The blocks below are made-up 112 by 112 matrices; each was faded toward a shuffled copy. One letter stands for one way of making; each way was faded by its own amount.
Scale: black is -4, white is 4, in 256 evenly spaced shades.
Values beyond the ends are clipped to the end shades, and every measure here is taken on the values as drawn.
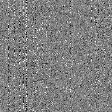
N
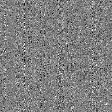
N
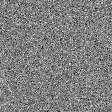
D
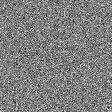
D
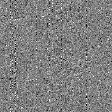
N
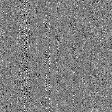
N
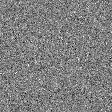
D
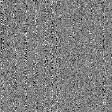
N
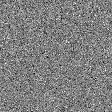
D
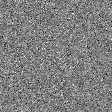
D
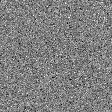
D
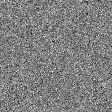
D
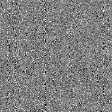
N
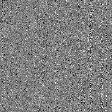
N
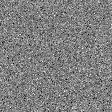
D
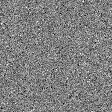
D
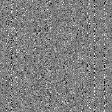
N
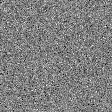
D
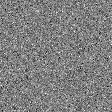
D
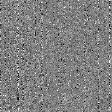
N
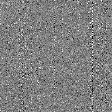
N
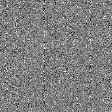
N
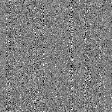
N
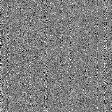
N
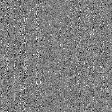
N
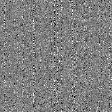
N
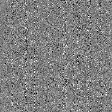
N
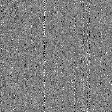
N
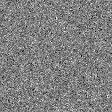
D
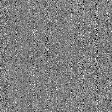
N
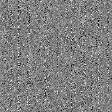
N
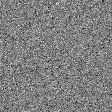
D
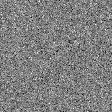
D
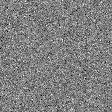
D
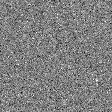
D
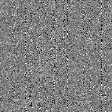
N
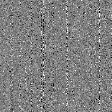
N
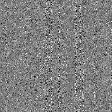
N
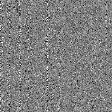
N
